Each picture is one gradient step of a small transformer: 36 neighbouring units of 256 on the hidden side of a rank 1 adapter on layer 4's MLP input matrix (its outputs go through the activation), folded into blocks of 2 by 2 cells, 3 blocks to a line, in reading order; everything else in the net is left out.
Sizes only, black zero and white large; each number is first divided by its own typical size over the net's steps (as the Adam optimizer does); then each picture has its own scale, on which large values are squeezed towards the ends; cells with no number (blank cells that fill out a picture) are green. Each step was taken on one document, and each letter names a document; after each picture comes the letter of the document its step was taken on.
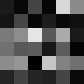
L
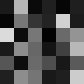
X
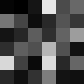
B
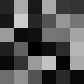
X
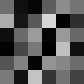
L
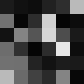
L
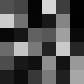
B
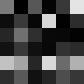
L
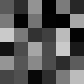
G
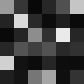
B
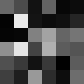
B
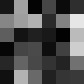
X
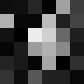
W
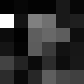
W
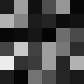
B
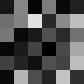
X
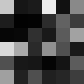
B
